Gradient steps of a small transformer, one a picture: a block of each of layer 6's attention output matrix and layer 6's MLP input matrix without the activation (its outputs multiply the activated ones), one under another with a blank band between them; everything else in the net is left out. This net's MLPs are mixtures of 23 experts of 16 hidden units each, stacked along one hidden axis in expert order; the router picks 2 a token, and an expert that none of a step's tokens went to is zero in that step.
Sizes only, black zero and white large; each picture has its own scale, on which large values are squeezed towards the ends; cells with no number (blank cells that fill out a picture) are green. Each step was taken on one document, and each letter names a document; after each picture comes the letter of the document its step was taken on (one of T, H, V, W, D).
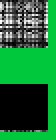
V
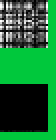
V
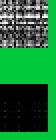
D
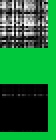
D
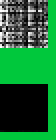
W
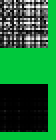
D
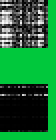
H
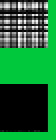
V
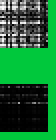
H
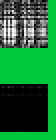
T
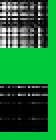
H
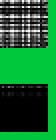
T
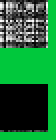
V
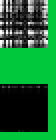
W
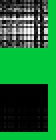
D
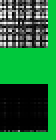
D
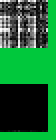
W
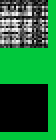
W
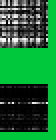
H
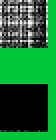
W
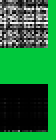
D
